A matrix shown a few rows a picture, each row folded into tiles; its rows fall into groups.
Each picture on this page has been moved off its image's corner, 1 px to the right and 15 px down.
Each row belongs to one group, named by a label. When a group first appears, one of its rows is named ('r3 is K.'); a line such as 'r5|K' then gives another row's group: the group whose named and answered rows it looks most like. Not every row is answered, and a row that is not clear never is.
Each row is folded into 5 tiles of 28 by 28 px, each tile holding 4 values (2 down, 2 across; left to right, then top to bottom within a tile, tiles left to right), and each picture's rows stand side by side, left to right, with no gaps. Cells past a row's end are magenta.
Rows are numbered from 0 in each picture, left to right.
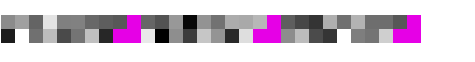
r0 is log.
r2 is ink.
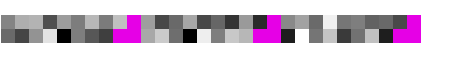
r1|ink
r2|log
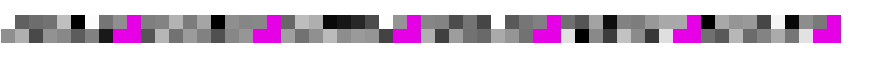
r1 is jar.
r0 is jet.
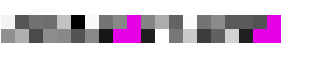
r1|log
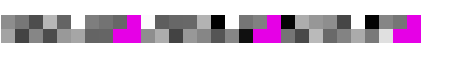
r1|jet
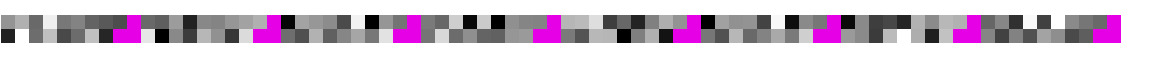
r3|jar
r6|ink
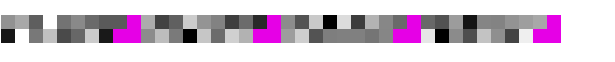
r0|log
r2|jar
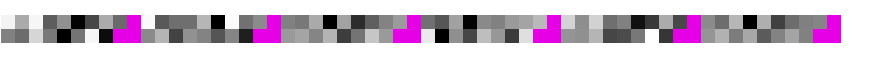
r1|jet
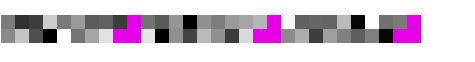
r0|ink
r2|jet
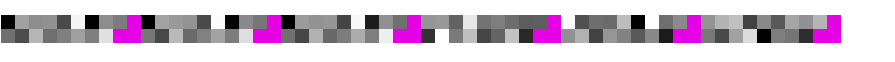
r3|log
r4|jet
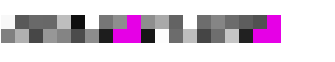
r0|jet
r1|log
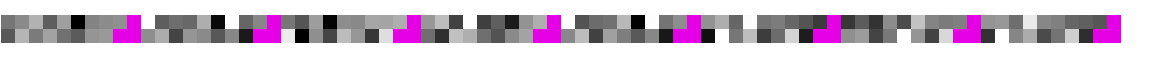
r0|jar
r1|jet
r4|jet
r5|log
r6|ink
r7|log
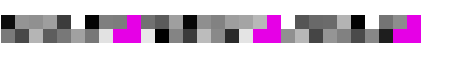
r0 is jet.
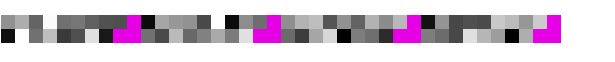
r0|log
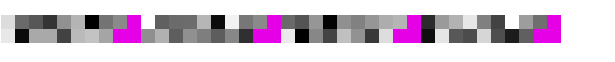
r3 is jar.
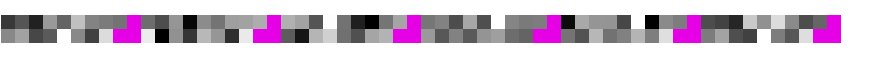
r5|ink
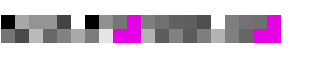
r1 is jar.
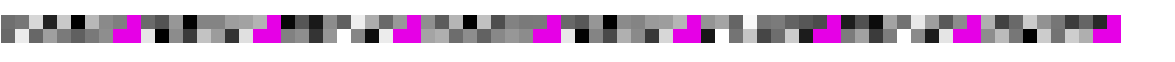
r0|jar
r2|ink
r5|log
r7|ink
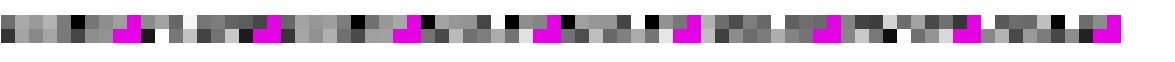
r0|jar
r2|jar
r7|jet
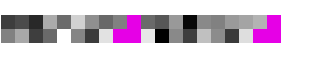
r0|ink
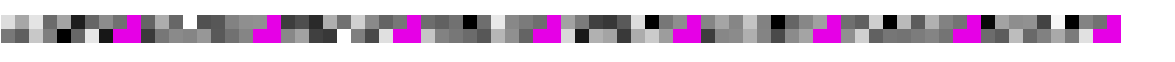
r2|ink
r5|jar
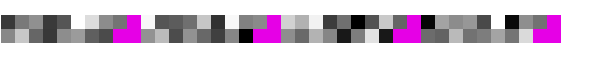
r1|jet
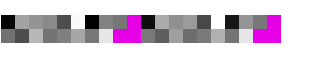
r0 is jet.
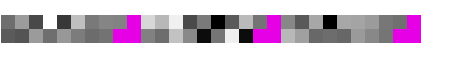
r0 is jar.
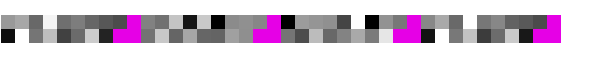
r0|log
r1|jar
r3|log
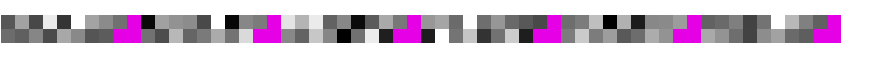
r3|log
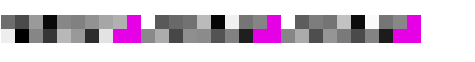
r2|jet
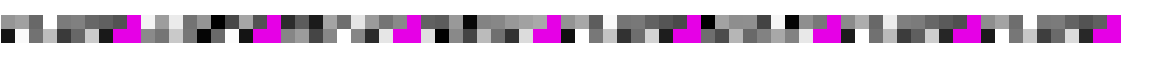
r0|log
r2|ink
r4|log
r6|log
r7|log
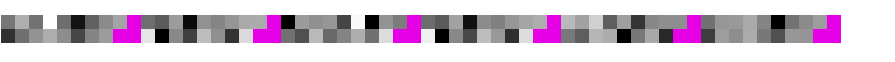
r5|jar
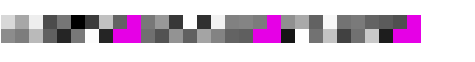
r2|log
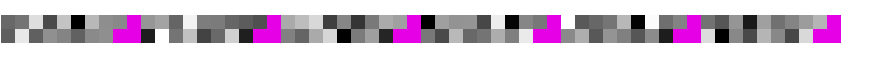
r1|log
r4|jet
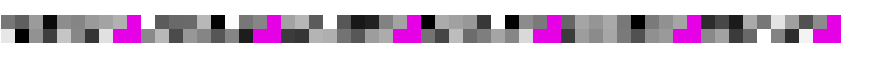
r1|jet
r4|jar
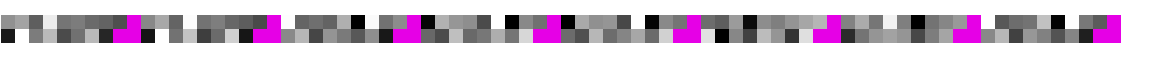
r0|log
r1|log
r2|jet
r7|jet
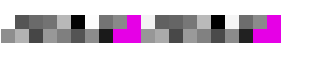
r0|jet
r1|jet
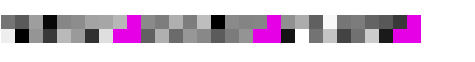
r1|jar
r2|log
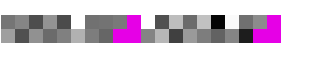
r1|jet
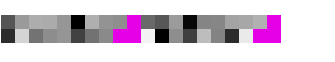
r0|jar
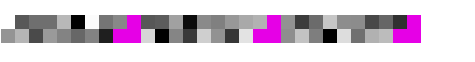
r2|ink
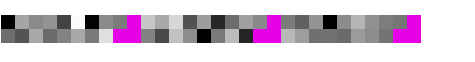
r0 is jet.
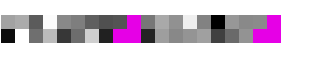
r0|log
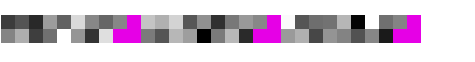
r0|ink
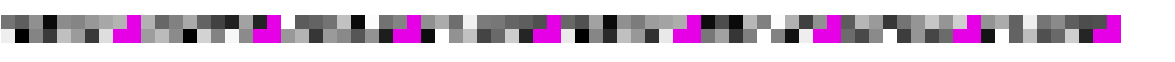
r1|ink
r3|log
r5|ink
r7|log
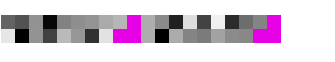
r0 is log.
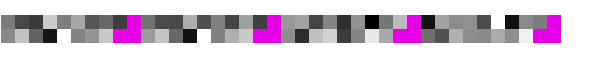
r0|ink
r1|ink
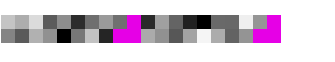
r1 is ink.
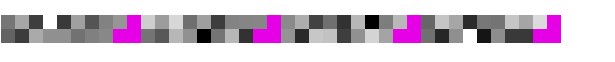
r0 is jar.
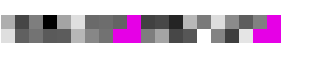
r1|ink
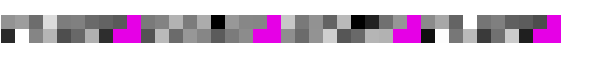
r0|log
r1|jar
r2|jar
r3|log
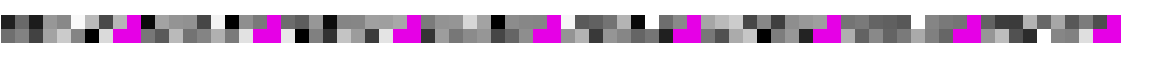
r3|jar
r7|ink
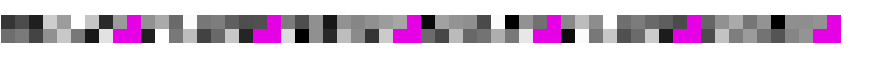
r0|ink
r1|log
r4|log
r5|jar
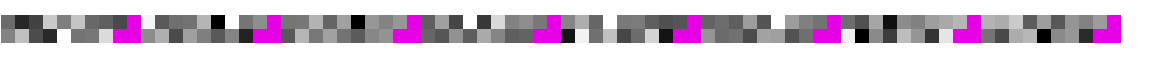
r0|ink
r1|jet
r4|log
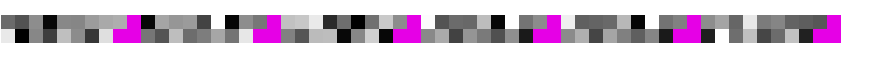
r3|jet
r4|jet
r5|log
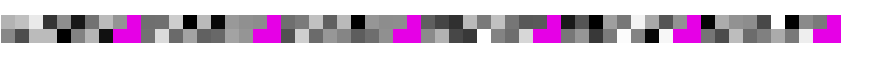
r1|jar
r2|jar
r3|ink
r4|ink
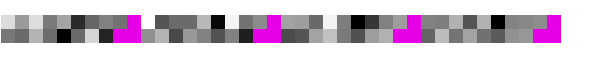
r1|jet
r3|jar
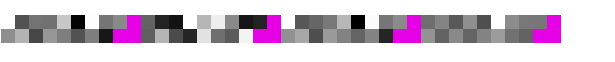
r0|jet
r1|ink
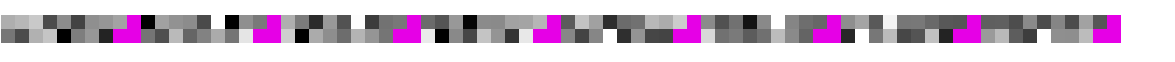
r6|log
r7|ink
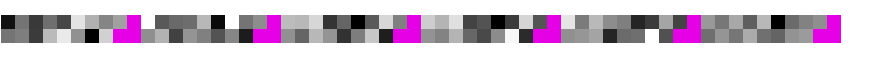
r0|ink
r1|jet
